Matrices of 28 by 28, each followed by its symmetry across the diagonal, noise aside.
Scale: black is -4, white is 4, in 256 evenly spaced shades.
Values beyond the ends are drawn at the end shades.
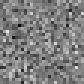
neither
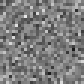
symmetric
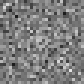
symmetric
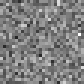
neither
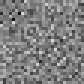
symmetric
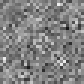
symmetric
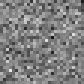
neither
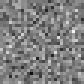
antisymmetric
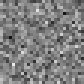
antisymmetric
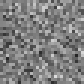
antisymmetric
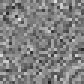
symmetric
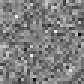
symmetric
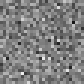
antisymmetric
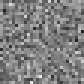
antisymmetric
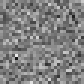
neither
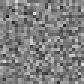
neither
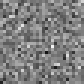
antisymmetric
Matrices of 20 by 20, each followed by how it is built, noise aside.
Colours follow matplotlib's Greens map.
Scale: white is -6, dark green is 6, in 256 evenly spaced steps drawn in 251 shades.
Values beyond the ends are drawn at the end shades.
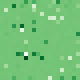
sparse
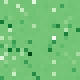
sparse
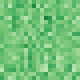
low rank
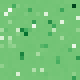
sparse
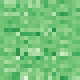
low rank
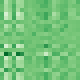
low rank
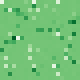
sparse
